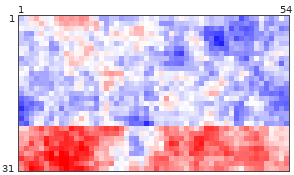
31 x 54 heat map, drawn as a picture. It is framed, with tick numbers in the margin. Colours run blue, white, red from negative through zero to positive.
The top right is the ninth with the lowest average. Overall the values sit about 50% of the way up the scale. A horizontal seam about 70% of the way down splits the table, and the bottom part is higher. The ninth with the highest average is the bottom left.
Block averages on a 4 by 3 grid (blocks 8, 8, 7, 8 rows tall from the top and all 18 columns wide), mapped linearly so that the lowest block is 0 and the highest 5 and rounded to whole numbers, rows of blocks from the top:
210
111
111
534
